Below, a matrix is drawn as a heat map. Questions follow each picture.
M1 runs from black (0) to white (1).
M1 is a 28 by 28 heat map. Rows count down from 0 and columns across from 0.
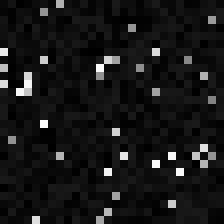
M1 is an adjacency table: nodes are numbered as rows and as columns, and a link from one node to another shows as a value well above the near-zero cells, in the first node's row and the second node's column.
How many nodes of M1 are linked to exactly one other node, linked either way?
4
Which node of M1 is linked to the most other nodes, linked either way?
node 19
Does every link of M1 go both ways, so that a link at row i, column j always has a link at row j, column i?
no
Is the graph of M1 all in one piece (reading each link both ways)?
yes
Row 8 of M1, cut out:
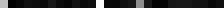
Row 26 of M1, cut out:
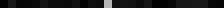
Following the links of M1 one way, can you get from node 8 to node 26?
yes
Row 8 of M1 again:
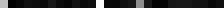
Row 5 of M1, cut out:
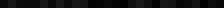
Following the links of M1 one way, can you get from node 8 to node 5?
yes
